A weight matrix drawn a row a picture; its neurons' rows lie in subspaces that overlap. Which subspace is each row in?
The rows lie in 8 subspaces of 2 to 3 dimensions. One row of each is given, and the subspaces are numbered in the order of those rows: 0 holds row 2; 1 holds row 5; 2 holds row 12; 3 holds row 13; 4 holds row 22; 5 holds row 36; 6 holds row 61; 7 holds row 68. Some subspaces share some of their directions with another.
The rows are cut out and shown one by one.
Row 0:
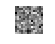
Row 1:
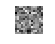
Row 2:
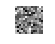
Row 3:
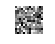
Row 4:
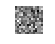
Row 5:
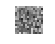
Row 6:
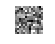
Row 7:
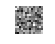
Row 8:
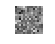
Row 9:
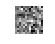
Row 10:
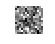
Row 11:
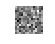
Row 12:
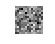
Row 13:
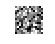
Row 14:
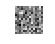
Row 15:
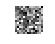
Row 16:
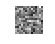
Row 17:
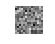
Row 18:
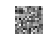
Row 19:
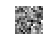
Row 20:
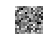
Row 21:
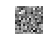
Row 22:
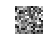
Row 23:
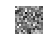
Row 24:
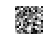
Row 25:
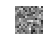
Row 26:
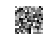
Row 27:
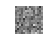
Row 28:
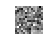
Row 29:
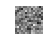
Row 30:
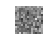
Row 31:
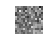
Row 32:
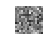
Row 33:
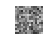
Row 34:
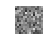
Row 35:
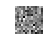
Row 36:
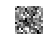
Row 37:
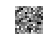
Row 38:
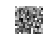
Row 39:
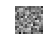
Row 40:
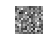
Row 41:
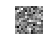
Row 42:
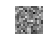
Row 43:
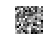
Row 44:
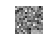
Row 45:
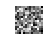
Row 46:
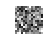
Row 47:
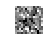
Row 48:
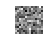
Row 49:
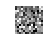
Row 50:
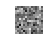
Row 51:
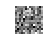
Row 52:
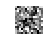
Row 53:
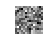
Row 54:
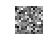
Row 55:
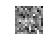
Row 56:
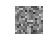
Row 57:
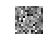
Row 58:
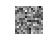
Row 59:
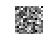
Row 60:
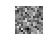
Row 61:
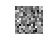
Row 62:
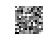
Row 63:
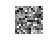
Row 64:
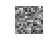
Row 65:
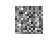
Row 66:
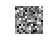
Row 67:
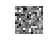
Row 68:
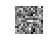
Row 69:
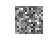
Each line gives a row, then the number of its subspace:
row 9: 5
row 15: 3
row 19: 5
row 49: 6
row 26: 1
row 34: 7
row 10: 5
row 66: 6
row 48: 5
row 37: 4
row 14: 2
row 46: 1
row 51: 3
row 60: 5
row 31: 4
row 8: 2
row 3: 1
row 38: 1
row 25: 7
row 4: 6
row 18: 4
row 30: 1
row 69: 2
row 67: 4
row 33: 0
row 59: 3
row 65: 2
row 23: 7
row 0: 0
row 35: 3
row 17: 7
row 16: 7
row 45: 1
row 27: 3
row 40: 2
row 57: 3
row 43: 3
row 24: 3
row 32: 0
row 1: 0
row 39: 1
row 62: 0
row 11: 6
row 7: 0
